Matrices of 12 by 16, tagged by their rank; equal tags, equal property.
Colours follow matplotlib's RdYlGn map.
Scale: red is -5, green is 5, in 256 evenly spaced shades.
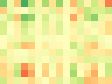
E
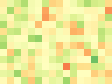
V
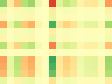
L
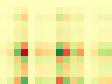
L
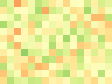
V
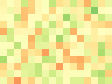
V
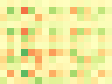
E
